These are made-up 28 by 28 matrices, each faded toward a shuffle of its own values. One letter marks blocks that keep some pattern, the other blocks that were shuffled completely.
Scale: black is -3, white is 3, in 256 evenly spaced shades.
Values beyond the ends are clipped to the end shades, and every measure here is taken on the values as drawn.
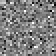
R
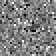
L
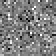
R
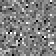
L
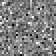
L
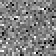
L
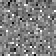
L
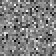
R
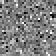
L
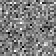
R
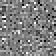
R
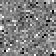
R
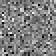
R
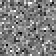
L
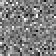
R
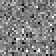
R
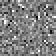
R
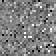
L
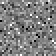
L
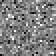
L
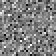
L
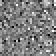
R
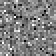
L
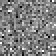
R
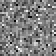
L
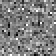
R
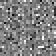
R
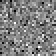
L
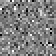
R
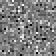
R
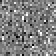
R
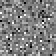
L
